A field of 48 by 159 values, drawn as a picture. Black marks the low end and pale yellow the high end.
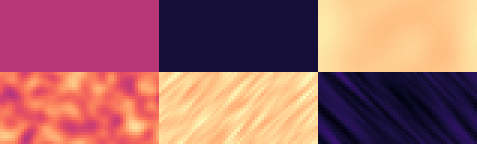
It is made of 2 by 3 panels. Panel 1,1: middling, flat. Panel 1,2: very low, flat. Panel 1,3: very high, smooth, faint in contrast. Panel 2,1: high, blotchy. Panel 2,2: very high, slanting up to the right, faint in contrast. Panel 2,3: very low, slanting down to the right, faint in contrast.
